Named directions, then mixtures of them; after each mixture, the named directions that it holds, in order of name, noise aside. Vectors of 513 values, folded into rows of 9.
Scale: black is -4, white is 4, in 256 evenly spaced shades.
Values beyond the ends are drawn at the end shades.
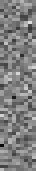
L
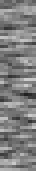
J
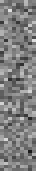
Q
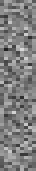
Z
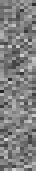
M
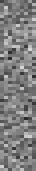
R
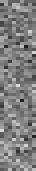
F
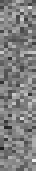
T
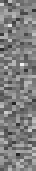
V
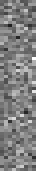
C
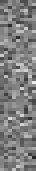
C, R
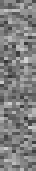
J, Z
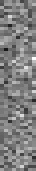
C, Z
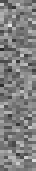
T, V, Z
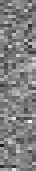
C, L, M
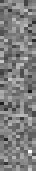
Q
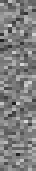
V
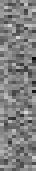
C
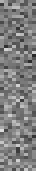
F, Z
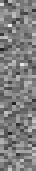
V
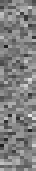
J, L, T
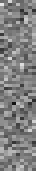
T, V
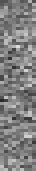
J, R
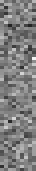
C, R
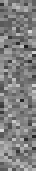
F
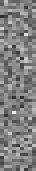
V, Z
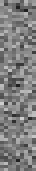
F, Q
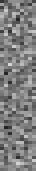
R, T, V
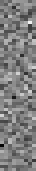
L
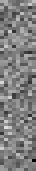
T, V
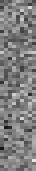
T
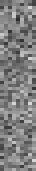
M, T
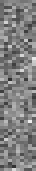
C, M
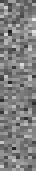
R, V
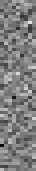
L
